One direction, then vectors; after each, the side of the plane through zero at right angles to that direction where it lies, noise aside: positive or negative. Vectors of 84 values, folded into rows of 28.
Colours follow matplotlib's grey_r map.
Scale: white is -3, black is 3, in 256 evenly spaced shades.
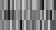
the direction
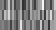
negative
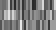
negative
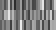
negative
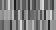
negative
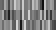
positive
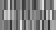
negative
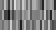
positive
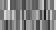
negative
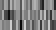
positive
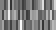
negative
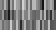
positive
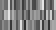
negative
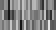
positive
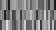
positive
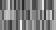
negative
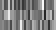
negative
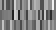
positive
